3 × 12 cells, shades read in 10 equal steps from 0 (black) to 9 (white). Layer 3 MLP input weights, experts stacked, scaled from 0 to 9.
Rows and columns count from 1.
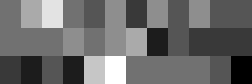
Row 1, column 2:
6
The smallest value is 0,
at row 3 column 12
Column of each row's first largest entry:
3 7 6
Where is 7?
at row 3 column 5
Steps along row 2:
same same up down up up down up down same same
